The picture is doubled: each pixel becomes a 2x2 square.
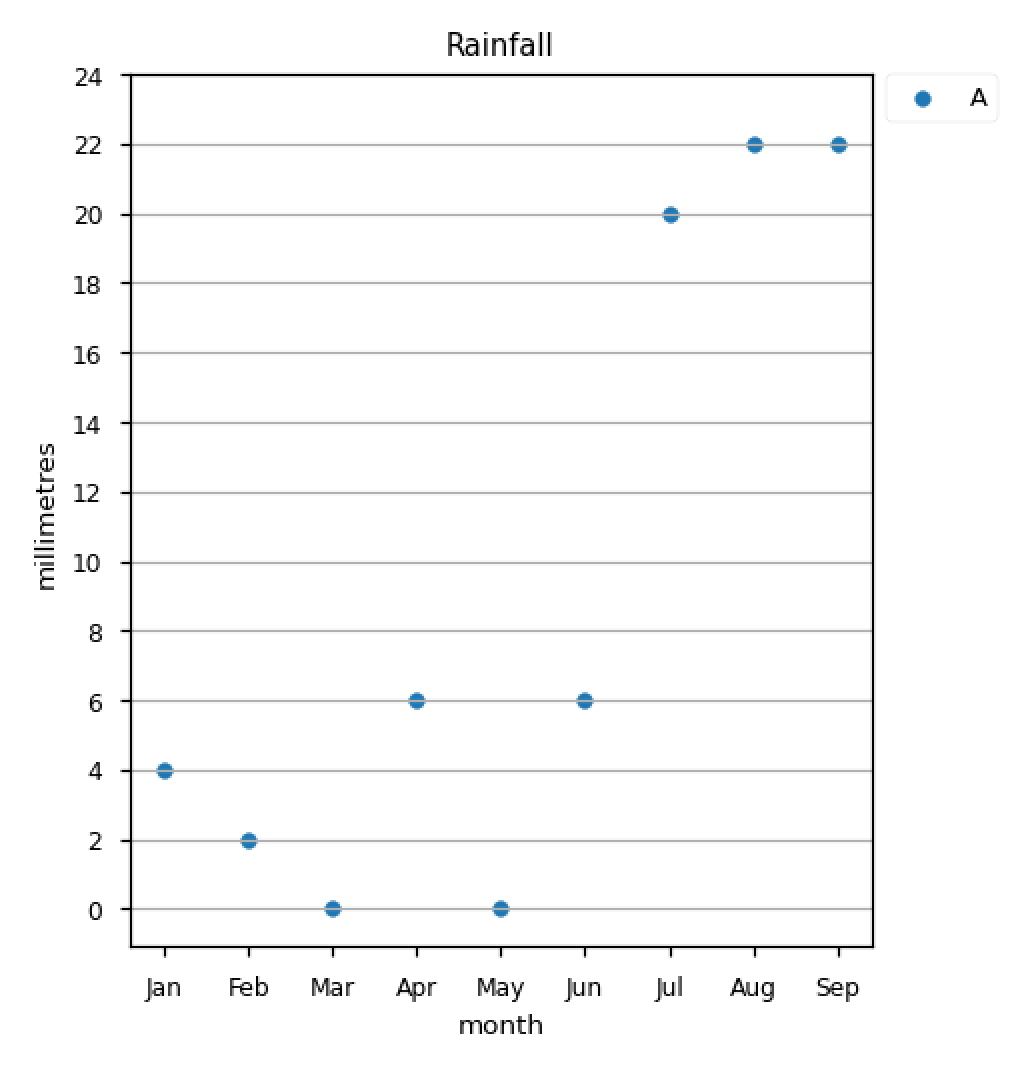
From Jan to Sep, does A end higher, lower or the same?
higher
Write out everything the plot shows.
Title: Rainfall
x-axis: month, ticks Jan Feb Mar Apr May Jun Jul Aug Sep
y-axis: millimetres, ticks 0 2 4 6 8 10 12 14 16 18 20 22 24
Legend: A
Values:
A: 4 2 0 6 0 6 20 22 22
